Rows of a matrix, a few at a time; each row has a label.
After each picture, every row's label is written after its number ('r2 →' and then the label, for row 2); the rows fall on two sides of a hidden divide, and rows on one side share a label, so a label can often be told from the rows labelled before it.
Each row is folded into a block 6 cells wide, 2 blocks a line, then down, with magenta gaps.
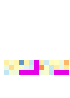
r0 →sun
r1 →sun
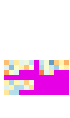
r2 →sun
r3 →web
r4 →sun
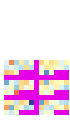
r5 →web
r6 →sun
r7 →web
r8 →sun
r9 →sun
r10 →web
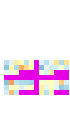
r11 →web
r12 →web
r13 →web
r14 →sun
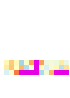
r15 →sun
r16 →sun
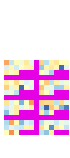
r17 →sun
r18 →sun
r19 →sun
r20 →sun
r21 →sun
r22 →sun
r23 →web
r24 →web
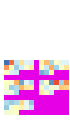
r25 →web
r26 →sun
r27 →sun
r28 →web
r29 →web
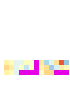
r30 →sun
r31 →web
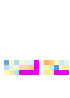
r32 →web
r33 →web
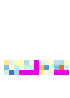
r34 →sun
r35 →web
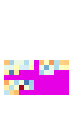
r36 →sun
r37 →sun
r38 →sun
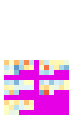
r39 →sun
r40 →sun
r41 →web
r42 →web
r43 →sun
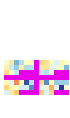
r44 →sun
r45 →sun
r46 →sun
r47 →sun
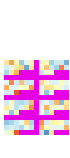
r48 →sun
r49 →web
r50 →web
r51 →sun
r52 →web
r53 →web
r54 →web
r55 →sun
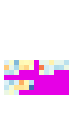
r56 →web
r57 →sun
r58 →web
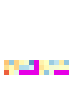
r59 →sun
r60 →sun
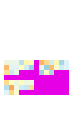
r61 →sun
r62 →sun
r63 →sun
